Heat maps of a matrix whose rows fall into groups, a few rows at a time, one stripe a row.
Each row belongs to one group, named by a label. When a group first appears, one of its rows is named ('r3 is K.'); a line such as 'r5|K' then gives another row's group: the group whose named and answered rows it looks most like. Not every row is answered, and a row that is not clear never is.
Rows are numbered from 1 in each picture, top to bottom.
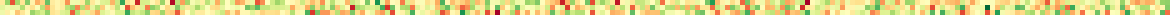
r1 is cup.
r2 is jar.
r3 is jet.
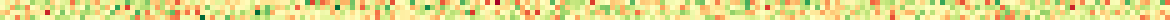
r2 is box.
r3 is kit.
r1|jet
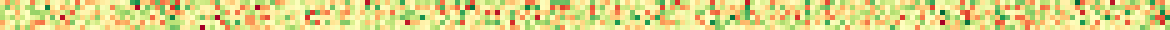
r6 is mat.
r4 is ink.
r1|kit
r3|jet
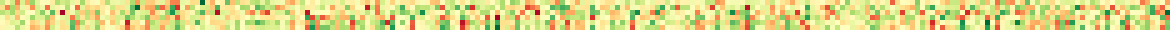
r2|kit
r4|jet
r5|jar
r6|jar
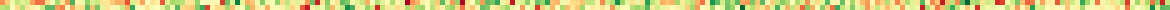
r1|jar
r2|ink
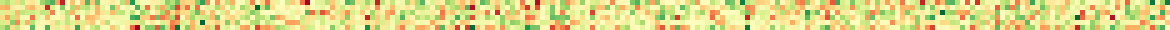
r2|kit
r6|cup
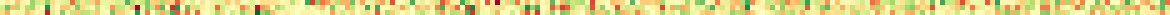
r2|cup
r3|kit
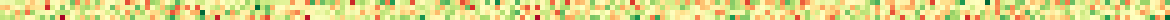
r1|jar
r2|kit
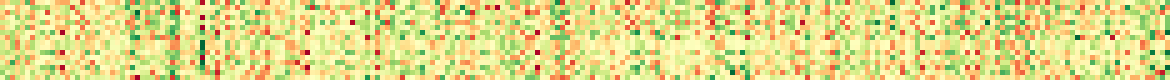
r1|mat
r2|jet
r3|kit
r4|mat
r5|jar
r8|kit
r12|mat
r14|ink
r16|cup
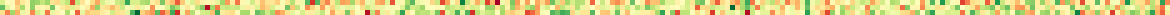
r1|jet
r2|ink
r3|kit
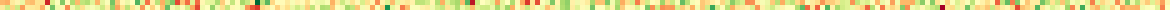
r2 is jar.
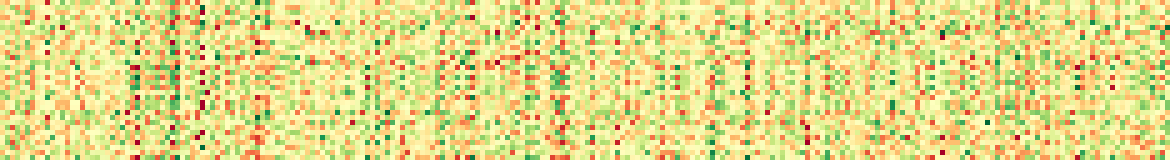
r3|mat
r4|kit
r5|box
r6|ink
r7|jet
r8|jar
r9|cup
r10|mat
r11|kit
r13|jet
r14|cup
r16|kit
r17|mat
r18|kit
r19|ink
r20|cup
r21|mat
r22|mat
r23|box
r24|kit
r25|jar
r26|cup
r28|jar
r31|jar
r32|cup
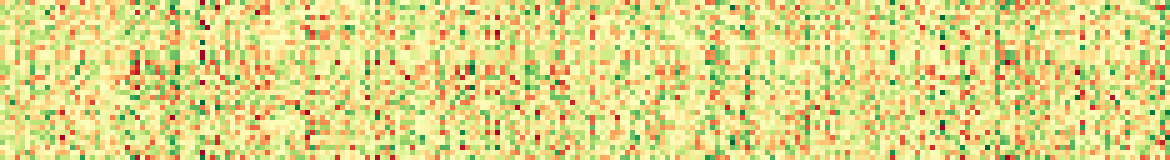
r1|mat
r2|ink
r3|cup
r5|mat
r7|jet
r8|jet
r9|box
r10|jar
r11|mat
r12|mat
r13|box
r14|cup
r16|jar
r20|kit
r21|box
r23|ink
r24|cup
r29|ink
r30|jar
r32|box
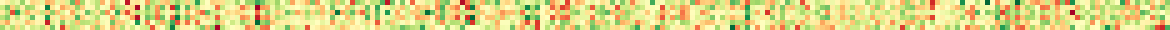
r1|jar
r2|cup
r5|kit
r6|ink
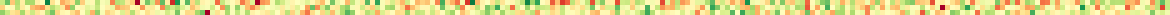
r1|cup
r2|jar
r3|ink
